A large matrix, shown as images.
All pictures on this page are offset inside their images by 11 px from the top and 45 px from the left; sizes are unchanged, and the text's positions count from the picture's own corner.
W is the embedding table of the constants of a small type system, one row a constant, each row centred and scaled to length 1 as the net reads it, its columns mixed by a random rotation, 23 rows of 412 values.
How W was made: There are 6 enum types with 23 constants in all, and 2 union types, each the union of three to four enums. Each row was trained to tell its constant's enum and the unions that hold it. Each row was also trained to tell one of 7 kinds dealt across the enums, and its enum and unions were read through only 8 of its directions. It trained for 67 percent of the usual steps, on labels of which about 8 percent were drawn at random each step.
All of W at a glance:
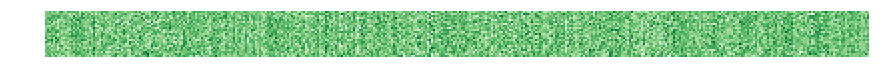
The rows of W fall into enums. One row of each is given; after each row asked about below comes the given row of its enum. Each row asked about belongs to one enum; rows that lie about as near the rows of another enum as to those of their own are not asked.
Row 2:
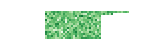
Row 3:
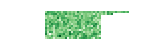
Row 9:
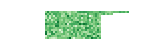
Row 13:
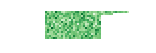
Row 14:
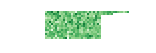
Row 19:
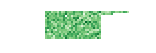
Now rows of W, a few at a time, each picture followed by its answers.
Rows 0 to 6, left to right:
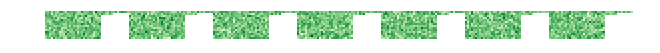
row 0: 2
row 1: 14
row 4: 9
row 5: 13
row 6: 19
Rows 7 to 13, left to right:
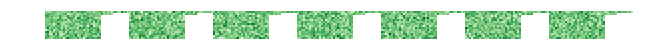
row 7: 9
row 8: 19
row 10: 14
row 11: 9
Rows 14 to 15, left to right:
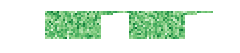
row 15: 13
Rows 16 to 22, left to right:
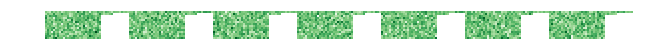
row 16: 13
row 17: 2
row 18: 9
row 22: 14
